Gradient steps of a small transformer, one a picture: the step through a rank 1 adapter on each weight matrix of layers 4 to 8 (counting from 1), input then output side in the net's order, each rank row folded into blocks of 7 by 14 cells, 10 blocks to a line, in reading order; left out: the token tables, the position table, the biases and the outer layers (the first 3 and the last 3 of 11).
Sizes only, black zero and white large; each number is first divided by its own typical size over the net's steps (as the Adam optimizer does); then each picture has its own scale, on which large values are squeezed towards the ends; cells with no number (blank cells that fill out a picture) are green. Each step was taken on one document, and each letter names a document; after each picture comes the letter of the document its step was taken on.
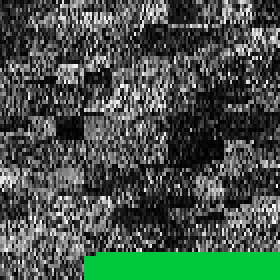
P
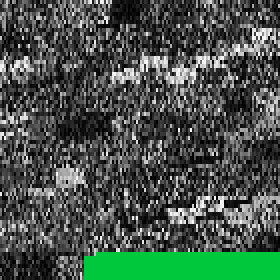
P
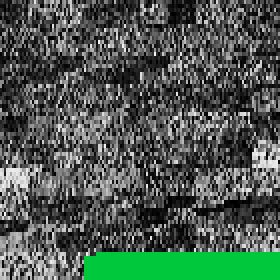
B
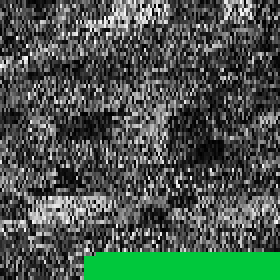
P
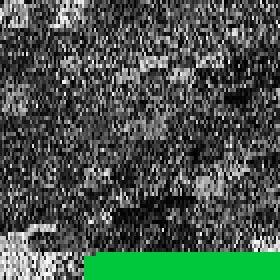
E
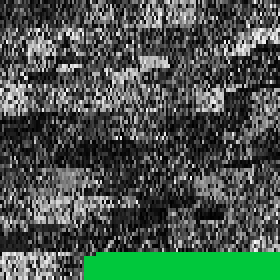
E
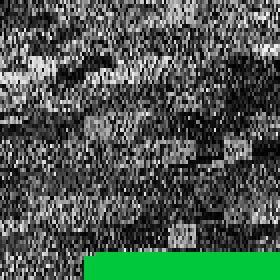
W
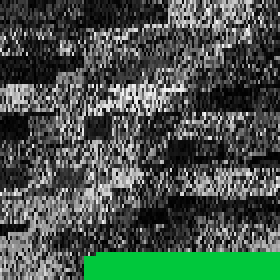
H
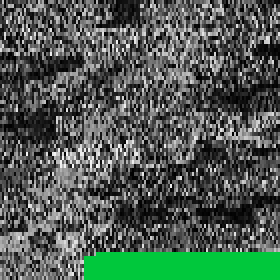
H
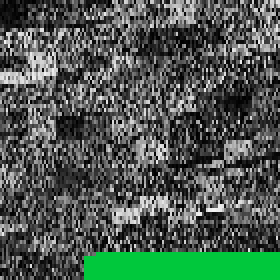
W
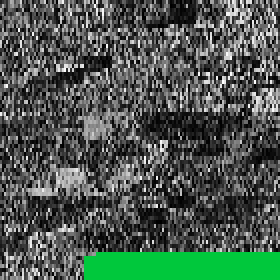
E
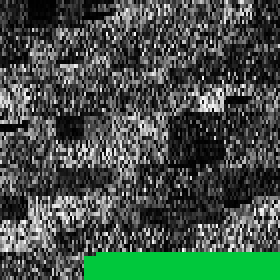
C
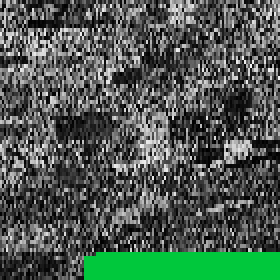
W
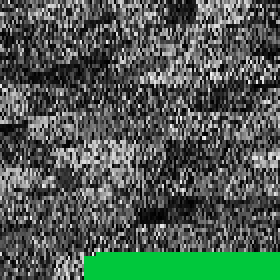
B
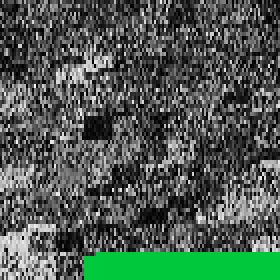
B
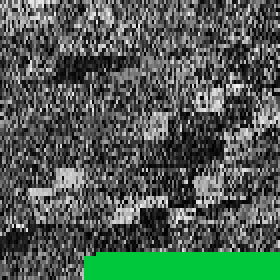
E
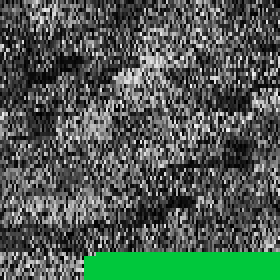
B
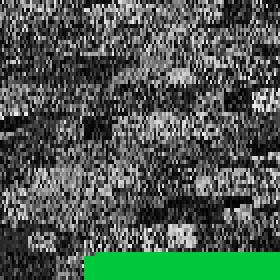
H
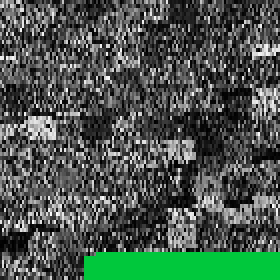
E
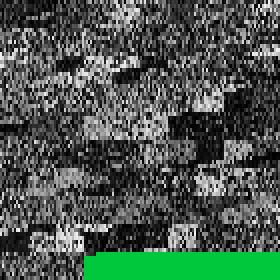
W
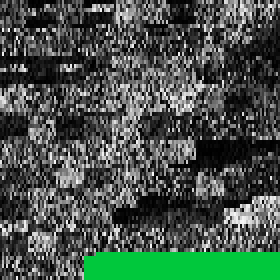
W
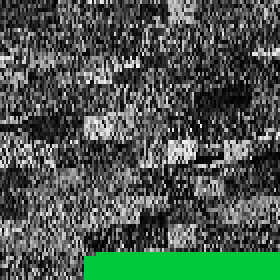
W
